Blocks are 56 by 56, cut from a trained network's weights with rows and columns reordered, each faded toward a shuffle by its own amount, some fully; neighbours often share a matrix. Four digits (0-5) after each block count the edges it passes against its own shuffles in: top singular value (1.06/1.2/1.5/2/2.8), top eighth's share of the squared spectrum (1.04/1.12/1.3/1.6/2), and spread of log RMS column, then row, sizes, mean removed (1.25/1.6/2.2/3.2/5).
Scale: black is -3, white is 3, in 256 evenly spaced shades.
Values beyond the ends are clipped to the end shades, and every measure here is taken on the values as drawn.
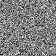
1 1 0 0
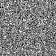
0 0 0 0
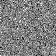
0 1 0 0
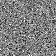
0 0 0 0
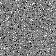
0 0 0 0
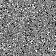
1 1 0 0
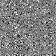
2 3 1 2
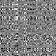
4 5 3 4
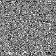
3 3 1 2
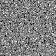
1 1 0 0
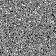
0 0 0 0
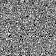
2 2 1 1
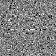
3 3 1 2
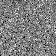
1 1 0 0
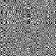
4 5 3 3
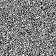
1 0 0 0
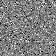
1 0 0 0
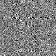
3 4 2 2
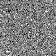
2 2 0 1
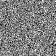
0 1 0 0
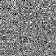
3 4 2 2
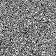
0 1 0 0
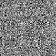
3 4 1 2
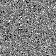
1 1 0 0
